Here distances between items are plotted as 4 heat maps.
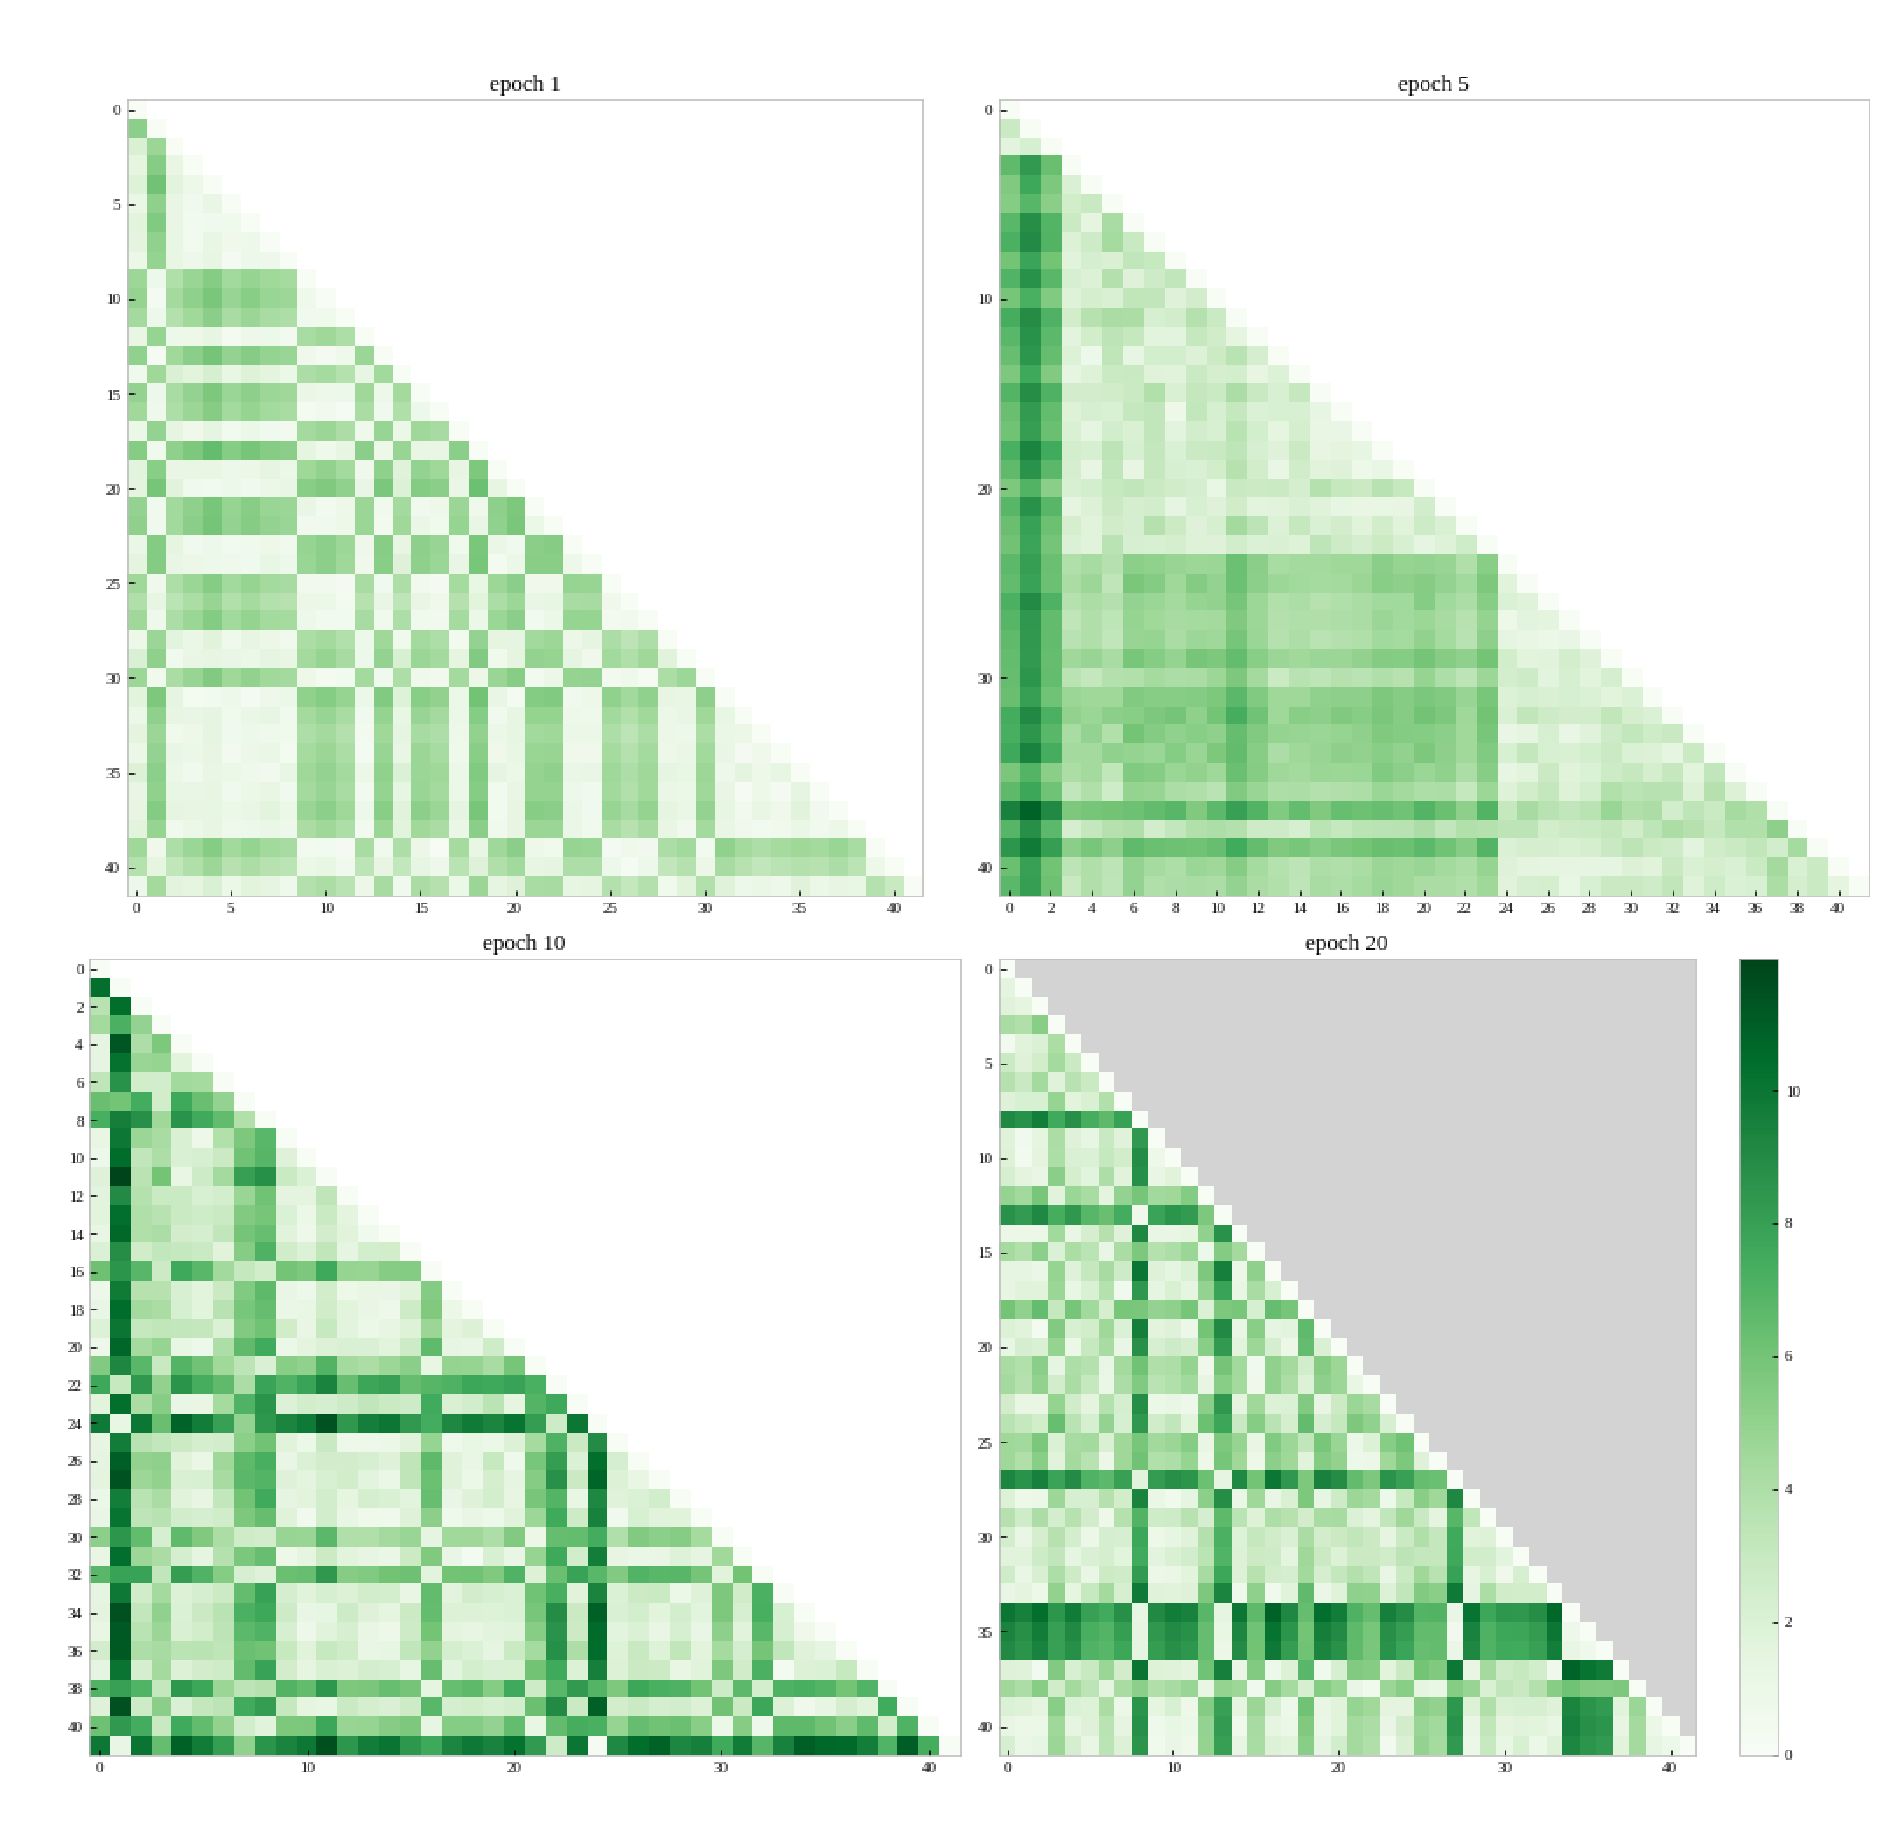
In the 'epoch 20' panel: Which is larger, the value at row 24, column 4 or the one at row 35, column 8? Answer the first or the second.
the first
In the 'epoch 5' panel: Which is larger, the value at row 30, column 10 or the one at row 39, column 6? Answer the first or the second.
the second
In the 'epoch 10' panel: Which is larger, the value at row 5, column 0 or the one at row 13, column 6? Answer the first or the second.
the second
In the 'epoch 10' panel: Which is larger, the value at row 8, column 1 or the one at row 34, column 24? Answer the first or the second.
the second
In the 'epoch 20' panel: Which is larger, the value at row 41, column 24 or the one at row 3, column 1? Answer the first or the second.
the second
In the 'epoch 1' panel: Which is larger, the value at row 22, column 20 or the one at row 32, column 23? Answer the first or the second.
the first
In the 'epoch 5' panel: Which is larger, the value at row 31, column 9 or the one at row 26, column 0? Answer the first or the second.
the second
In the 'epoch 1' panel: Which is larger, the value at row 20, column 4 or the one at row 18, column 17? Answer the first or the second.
the second
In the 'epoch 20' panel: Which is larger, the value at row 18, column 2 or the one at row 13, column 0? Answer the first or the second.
the second
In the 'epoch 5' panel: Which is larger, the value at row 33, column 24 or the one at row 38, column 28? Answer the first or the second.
the second
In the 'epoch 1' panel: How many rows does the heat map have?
42
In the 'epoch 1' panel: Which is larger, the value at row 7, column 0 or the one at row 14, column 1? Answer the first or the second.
the second
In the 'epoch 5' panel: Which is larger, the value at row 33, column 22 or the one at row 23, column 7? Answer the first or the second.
the first
